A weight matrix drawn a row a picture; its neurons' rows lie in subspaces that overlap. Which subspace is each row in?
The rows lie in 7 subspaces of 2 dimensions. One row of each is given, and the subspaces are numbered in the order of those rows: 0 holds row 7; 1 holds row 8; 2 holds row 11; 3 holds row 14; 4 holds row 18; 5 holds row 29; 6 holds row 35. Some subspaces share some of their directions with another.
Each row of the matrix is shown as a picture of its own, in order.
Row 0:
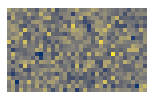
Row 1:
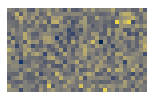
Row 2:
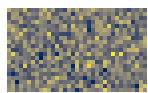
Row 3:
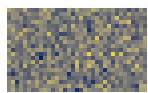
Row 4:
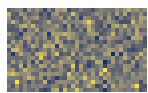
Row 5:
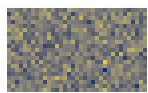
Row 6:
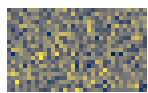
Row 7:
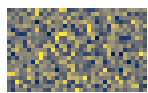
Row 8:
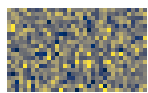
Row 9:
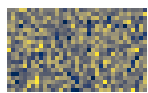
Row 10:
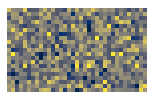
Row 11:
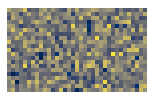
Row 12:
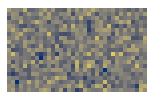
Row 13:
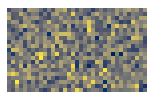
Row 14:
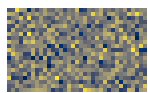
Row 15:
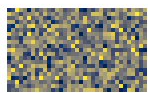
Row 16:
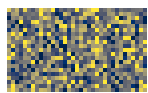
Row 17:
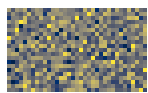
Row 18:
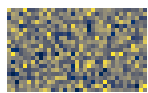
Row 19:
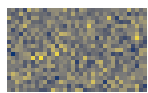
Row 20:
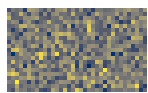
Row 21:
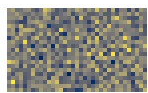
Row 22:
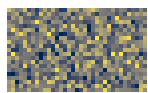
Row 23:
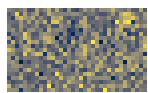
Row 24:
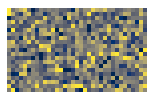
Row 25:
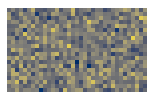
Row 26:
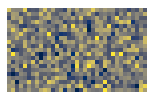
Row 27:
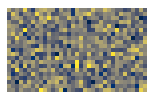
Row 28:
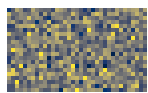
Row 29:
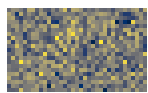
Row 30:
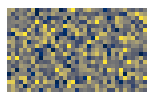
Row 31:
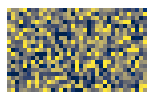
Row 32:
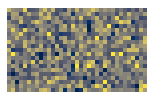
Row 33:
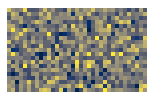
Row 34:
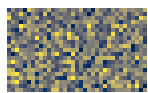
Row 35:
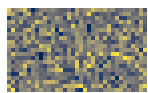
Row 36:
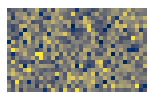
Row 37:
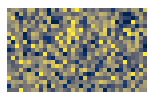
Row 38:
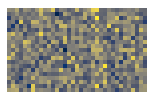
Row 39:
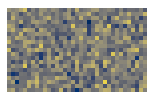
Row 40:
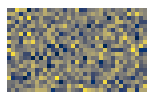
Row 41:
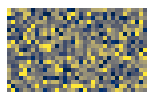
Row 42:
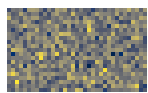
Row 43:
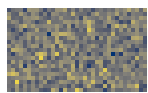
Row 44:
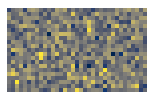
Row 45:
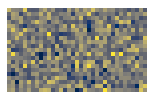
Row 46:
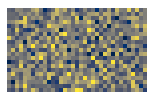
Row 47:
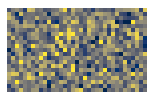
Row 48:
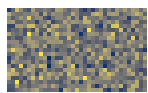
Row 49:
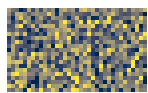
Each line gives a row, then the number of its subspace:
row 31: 2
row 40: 3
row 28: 3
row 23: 5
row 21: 4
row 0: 5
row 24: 6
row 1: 5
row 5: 6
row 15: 3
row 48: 3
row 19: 3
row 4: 6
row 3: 4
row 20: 4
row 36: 5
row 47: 5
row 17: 4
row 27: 0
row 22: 0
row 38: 1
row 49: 2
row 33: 1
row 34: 4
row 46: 4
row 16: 1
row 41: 6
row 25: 0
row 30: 0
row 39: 2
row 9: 2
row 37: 5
